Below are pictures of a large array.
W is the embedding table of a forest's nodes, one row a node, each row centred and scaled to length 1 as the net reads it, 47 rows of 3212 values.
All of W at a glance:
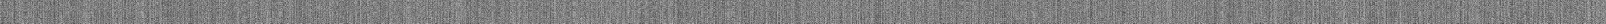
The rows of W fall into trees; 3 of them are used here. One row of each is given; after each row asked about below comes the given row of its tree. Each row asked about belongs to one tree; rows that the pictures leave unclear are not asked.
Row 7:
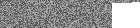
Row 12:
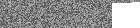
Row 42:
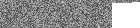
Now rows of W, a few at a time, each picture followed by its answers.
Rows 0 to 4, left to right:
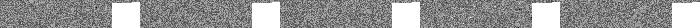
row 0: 7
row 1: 12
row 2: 7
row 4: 42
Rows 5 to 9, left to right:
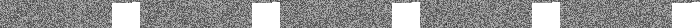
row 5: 42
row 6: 42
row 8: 42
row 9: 7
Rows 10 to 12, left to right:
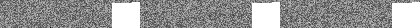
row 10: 7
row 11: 7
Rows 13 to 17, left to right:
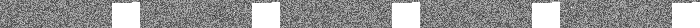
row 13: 42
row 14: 7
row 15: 12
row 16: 12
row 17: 42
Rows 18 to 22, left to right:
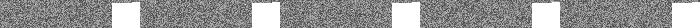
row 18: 7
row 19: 42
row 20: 7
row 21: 12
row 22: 42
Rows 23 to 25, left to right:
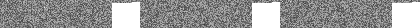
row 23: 7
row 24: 42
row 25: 42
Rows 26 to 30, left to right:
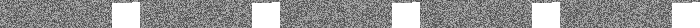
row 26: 42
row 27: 7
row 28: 42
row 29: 7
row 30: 42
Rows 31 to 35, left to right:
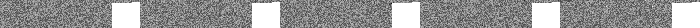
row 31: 7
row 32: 7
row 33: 42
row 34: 7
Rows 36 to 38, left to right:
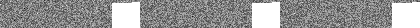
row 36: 12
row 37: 12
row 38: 42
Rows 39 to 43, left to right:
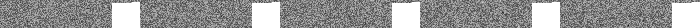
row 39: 7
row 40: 12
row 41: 7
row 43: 7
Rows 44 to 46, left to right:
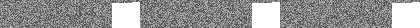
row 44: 7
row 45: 12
